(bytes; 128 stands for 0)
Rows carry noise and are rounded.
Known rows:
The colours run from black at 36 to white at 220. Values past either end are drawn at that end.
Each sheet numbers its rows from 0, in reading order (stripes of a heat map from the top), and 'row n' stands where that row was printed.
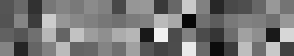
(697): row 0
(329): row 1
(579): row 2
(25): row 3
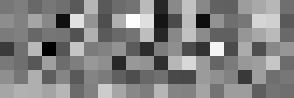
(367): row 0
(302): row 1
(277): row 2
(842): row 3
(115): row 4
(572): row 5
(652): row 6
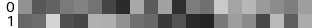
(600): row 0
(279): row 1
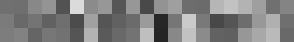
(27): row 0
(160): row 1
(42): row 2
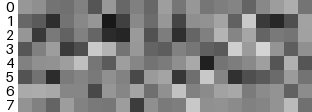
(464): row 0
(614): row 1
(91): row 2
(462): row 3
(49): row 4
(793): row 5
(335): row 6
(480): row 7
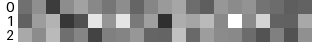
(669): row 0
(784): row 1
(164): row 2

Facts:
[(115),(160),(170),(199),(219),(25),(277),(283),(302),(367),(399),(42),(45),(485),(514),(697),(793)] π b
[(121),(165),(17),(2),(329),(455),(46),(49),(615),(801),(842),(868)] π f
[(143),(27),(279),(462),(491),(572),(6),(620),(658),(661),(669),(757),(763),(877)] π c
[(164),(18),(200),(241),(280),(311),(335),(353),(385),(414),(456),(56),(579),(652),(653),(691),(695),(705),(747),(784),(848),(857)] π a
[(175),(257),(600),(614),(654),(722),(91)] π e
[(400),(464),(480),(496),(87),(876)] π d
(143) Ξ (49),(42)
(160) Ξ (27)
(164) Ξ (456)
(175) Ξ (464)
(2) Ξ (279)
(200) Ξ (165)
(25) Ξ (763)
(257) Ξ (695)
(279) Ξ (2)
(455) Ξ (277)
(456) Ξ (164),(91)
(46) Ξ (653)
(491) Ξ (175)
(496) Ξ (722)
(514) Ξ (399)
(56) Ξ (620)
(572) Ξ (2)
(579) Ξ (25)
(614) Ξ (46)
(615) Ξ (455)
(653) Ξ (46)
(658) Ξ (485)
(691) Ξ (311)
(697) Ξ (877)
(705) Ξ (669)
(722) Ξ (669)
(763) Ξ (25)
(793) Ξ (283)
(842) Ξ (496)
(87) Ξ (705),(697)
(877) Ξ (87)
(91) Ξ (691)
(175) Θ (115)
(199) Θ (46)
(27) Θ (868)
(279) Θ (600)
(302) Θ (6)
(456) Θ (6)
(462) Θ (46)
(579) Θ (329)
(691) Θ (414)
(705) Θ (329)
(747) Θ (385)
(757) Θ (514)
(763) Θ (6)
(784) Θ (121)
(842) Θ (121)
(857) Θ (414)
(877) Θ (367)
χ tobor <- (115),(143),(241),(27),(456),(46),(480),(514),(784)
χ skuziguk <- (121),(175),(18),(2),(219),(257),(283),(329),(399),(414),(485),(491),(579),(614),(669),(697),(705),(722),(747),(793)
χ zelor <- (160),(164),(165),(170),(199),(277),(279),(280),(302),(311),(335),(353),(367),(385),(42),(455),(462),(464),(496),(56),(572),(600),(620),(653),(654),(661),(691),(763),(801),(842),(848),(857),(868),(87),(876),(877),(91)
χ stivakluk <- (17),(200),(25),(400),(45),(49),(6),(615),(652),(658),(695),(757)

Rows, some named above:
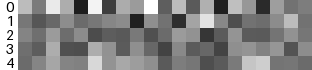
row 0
(456)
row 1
(514)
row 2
(455)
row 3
(877)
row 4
(757)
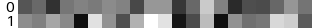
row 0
(697)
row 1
(302)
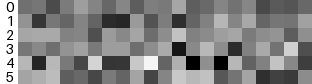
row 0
(491)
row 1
(91)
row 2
(385)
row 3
(45)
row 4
(763)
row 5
(653)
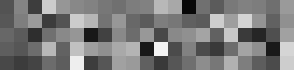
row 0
(329)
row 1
(462)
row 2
(614)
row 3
(579)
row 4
(175)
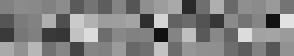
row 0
(868)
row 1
(705)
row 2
(199)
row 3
(56)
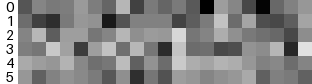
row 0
(2)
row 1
(722)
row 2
(18)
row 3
(691)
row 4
(241)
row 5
(143)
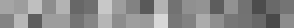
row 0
(200)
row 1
(18)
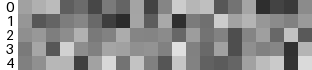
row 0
(653)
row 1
(654)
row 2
(400)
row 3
(414)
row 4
(857)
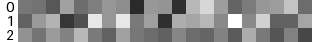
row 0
(115)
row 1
(784)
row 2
(658)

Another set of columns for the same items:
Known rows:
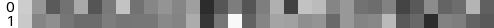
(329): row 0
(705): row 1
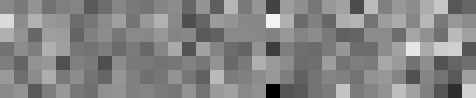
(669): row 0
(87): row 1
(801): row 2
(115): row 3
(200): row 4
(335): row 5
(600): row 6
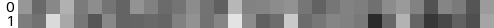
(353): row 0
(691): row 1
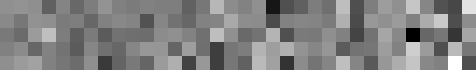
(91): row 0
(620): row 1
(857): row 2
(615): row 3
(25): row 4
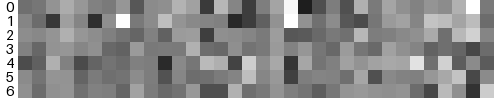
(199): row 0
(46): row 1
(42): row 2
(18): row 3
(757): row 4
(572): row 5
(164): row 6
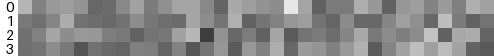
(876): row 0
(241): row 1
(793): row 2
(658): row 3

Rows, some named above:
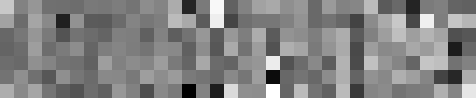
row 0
(705)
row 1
(784)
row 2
(658)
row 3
(491)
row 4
(462)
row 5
(257)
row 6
(763)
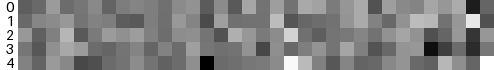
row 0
(491)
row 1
(45)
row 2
(653)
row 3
(414)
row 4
(456)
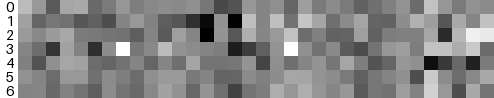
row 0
(868)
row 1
(6)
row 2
(302)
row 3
(46)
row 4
(414)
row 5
(455)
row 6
(615)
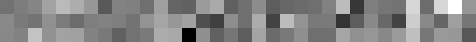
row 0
(367)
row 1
(2)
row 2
(697)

